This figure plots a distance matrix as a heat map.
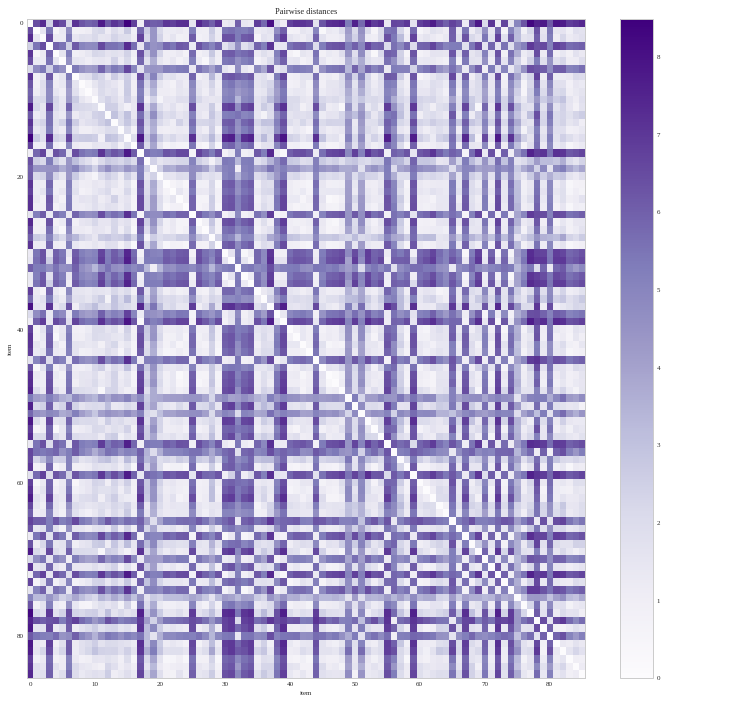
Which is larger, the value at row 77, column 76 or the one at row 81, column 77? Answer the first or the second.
the first
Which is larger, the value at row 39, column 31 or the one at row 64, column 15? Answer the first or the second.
the second
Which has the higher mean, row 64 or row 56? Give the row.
56
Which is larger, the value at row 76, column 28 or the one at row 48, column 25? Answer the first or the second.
the second
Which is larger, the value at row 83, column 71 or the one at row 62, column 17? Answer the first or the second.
the second
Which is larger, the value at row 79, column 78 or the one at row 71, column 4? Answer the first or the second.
the first
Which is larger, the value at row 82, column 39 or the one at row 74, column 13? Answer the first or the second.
the first
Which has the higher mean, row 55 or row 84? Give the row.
55
